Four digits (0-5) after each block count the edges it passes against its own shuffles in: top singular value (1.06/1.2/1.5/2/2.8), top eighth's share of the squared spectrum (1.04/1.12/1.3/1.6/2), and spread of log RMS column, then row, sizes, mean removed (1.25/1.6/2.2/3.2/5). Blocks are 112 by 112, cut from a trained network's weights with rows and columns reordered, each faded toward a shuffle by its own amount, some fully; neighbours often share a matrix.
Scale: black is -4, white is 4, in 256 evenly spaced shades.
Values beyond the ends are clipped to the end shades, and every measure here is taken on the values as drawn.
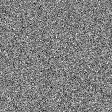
1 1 0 0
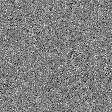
0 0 0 0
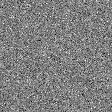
0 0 0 0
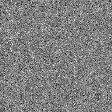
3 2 2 0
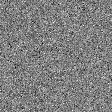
0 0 0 0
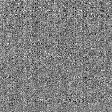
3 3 0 3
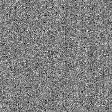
2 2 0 2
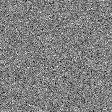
0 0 0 0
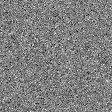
0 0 0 0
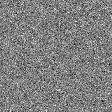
2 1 1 0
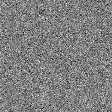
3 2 2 0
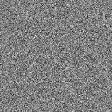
3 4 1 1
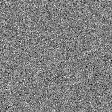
0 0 0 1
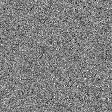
1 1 0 1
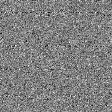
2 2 0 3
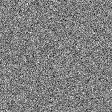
1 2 0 0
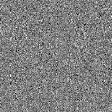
3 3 3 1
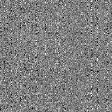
3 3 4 1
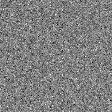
2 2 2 0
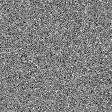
1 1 0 0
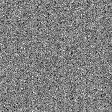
1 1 0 0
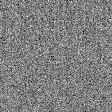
1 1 0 0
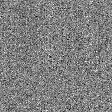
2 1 0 1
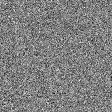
1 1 0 0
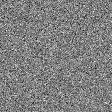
1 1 0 0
